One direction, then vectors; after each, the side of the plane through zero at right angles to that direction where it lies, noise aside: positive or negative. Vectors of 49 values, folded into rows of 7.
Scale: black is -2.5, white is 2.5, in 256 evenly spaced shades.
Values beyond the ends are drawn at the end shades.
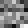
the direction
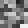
positive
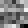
negative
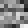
positive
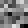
negative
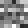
negative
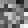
positive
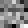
positive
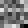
negative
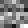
positive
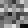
negative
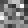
positive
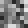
negative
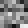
positive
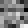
positive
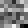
negative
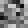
negative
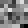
negative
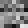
positive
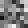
negative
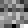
positive
